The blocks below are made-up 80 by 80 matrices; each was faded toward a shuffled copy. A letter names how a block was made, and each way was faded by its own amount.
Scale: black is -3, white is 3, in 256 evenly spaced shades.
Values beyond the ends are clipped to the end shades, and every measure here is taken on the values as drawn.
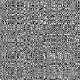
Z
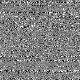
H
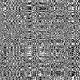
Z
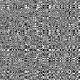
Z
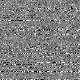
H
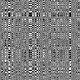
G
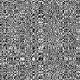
Z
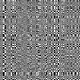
G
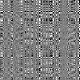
G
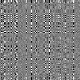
G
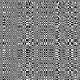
G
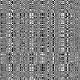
G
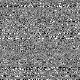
H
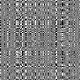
G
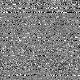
H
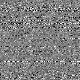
H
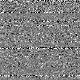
H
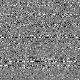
H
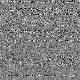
H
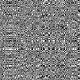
Z
